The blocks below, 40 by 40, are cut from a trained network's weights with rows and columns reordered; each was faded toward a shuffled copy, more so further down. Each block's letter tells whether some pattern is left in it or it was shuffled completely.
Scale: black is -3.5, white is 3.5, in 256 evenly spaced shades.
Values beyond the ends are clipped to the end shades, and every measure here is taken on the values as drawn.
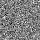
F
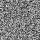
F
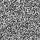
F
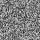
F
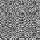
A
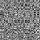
A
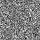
F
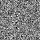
F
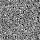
F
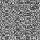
A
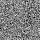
F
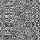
A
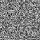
A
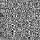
A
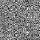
A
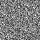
F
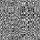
A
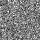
F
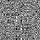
A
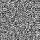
A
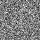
F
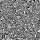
F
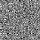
A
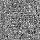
A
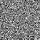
A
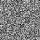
A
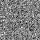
F
